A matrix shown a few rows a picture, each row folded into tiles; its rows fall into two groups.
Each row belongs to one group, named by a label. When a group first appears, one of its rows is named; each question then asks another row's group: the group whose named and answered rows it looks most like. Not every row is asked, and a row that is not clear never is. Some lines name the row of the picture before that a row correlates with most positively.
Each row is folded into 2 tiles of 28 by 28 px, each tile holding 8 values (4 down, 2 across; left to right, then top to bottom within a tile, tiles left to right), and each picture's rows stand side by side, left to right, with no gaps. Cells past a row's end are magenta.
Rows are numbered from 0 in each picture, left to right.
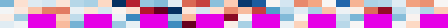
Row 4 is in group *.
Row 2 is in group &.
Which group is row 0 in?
&
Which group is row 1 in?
*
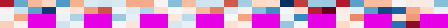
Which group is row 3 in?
&
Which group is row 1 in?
&
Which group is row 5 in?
&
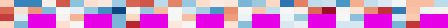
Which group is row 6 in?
&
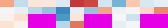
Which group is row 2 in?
&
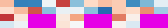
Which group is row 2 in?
*
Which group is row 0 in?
*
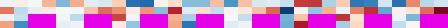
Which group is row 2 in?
*
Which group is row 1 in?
&
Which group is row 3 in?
*
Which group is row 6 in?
*
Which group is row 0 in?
*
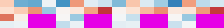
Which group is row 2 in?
&
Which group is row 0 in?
*
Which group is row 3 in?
&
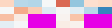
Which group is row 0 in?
*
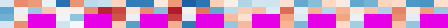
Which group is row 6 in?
*
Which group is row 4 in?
*
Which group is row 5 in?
*
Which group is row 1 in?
&
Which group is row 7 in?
*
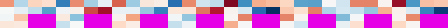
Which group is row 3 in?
&
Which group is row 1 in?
&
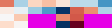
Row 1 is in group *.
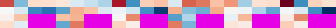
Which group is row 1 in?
*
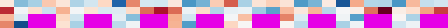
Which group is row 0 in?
*
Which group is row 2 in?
&
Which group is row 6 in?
&
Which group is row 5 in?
*
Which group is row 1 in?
*
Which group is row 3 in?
*
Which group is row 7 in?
&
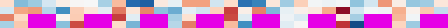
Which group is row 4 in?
*
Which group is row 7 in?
*
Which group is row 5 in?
&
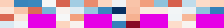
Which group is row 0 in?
*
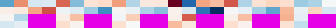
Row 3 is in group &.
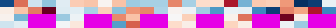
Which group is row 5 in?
*
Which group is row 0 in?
&
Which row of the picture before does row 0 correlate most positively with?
0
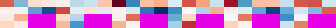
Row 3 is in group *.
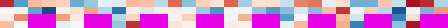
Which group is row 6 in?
*
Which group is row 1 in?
*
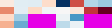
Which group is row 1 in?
&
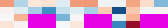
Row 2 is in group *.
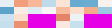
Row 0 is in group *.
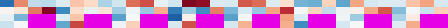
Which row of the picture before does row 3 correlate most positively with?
0
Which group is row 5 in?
*
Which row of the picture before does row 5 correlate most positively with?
1
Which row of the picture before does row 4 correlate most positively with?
0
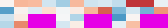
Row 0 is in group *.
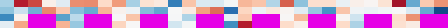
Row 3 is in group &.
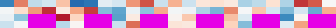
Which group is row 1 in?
*
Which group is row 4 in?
*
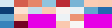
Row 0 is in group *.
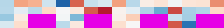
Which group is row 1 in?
&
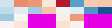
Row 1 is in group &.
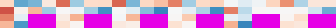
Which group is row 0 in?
*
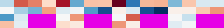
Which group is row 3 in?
&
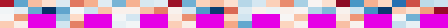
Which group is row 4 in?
*
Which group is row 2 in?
&
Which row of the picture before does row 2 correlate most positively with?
3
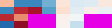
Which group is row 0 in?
*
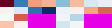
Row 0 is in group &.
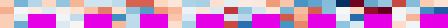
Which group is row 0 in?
*
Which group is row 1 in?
&
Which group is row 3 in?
*
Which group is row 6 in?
&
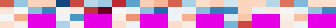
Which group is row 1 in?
&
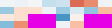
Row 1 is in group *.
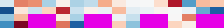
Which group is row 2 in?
*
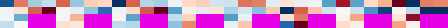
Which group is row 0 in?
&
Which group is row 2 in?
&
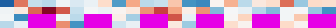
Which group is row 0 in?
&
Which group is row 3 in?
*
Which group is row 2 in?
&
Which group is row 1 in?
*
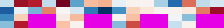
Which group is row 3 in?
&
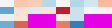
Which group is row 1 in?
*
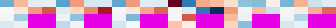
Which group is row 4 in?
*
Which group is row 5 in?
&
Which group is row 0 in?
&
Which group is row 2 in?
&
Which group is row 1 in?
&
